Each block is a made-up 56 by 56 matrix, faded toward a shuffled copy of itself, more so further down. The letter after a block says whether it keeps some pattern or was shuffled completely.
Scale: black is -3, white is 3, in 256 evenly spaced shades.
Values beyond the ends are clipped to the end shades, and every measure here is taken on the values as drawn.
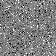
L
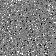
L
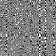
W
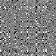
W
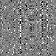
W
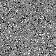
L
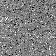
L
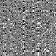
W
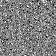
L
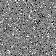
L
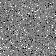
L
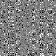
W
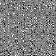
W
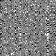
W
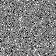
L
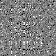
W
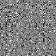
W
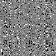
W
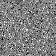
L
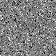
L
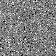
L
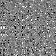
W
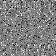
W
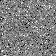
L
